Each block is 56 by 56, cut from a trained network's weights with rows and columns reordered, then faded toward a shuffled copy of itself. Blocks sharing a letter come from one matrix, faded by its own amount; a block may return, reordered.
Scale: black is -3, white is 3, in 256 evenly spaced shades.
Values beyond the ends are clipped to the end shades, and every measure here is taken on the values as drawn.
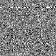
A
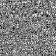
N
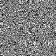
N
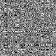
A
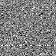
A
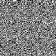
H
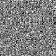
N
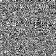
H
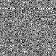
A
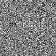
N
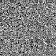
H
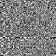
N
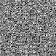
H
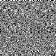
A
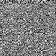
H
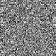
N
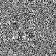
N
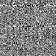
A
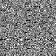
A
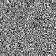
N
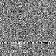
N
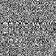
N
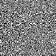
A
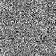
H
